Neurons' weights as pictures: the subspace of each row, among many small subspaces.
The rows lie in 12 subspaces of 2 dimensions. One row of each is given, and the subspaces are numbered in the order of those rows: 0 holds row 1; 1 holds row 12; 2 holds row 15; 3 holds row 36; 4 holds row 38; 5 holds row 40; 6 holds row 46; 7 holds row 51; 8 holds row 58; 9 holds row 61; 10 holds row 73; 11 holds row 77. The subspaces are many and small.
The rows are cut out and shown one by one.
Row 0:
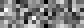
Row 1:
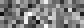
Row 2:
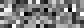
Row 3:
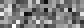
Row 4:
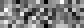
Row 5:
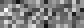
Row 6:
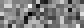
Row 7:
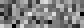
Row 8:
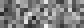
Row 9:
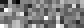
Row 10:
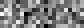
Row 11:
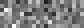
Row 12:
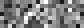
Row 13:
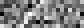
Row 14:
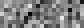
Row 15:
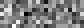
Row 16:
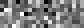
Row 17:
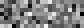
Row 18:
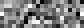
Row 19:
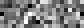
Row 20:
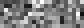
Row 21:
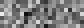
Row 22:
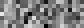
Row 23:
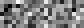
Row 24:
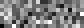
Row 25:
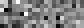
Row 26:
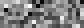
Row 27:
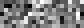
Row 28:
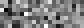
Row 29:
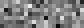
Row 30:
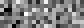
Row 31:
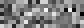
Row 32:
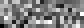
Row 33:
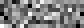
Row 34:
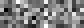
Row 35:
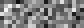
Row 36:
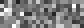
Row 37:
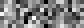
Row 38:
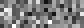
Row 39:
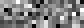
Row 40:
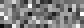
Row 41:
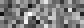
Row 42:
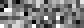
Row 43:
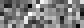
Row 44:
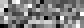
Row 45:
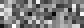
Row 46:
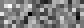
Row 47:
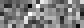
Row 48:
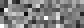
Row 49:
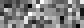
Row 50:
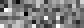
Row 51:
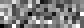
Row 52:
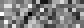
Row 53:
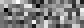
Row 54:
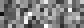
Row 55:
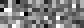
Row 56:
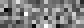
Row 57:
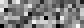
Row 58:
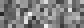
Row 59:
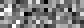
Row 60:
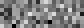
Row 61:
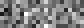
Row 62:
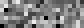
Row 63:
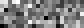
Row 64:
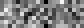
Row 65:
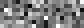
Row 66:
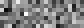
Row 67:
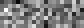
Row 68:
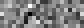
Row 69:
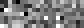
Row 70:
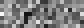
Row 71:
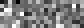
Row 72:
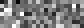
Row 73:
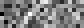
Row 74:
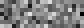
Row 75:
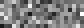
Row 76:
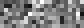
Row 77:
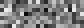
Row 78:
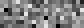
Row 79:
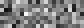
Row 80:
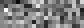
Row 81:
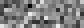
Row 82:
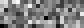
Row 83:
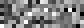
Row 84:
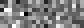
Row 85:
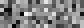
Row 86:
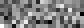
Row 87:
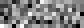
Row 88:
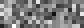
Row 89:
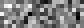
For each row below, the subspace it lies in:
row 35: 6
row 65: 0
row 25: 7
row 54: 8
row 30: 2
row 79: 11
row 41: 0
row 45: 3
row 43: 1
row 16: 4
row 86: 4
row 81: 9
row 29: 0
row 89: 6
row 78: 0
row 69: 7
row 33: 5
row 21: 9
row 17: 5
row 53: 10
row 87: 7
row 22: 8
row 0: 8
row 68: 0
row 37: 8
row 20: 6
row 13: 9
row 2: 11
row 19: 0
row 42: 2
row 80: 10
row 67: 10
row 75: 5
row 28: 5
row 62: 2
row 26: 10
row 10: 9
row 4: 1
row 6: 1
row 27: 6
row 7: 7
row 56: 9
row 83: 11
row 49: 1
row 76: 6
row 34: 8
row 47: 1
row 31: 11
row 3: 2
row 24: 4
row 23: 6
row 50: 2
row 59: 2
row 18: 0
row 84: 7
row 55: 7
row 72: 3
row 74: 5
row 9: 3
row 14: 8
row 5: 10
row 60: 4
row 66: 11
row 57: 11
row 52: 10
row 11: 4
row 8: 8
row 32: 4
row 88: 3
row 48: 5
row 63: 3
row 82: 3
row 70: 9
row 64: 1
